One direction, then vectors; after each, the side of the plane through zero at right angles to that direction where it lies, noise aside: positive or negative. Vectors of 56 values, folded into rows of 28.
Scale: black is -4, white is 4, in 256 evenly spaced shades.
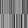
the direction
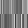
negative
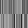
positive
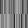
positive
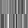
positive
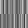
negative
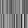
positive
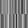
positive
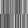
negative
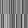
positive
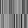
positive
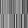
positive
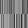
positive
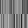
positive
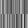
positive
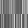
negative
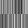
negative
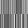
negative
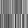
negative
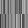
negative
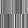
negative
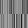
positive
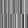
negative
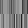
positive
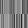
positive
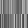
negative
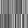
negative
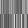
negative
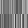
negative
